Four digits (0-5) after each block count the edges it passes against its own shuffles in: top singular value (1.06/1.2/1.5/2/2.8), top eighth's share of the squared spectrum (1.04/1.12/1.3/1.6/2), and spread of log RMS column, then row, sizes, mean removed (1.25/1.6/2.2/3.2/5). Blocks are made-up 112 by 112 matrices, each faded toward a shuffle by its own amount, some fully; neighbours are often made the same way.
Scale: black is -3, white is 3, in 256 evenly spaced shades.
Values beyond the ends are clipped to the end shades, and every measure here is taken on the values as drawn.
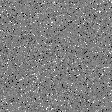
0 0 0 0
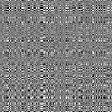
5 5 4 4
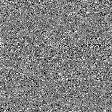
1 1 0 3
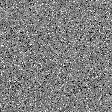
0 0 0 0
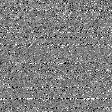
2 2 0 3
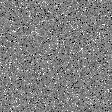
0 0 0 0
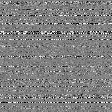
3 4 0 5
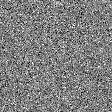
0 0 0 1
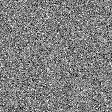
0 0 0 0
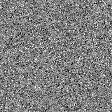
1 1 0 0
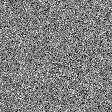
0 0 0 0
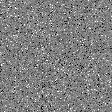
1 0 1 0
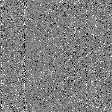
2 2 3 0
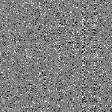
4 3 2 1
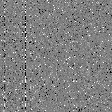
4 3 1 0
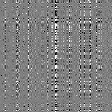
5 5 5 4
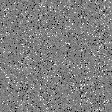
3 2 1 0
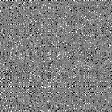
5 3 2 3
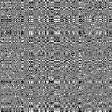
5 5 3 4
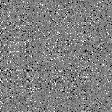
4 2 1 1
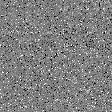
3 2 0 1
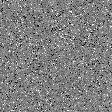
2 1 0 0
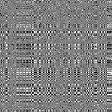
5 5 4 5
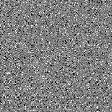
4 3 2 2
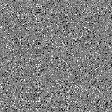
4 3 2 2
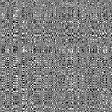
5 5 4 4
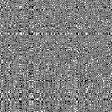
5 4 3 3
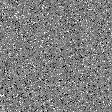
1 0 0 0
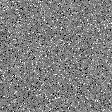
1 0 0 0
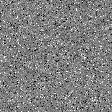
2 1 0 0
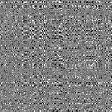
5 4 3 4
